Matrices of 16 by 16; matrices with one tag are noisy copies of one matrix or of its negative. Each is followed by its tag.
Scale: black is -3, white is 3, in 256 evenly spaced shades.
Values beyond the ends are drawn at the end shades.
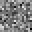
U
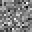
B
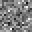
B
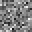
B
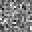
U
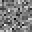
B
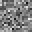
B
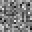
U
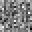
U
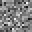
B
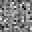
U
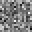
U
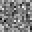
U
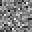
B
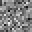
B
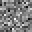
B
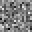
U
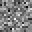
B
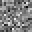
B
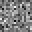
U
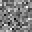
B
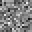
B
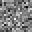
B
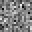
U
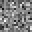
U
